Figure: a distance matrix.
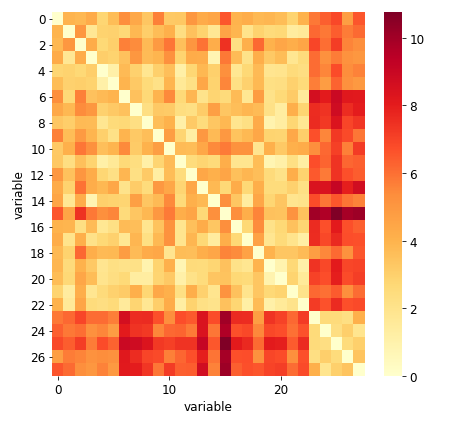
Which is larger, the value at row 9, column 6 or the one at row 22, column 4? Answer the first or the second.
the first
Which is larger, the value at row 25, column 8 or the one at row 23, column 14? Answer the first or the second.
the first
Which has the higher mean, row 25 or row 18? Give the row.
25
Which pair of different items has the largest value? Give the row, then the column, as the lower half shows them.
25, 15
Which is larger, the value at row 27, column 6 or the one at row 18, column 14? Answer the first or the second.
the first
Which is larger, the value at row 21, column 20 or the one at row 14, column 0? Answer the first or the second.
the second
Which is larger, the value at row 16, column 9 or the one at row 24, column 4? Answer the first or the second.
the second
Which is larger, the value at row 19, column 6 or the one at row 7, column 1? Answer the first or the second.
the second
